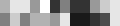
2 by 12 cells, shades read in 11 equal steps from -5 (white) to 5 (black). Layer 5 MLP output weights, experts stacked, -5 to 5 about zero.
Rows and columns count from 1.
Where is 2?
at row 2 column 11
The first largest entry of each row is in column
6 8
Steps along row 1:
down same up down up down up same down down down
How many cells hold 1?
0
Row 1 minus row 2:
-2 -1 -4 1 -3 4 4 -1 -1 -4 -5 0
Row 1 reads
-2 -4 -4 -1 -5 3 0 3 3 -1 -3 -4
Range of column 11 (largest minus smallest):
5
